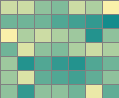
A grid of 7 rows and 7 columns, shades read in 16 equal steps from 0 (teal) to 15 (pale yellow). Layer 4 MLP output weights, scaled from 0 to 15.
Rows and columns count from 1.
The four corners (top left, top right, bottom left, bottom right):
12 15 8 5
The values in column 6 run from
1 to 14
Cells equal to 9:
3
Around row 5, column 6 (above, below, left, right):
12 5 1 6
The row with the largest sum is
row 1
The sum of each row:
76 27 65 66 27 47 51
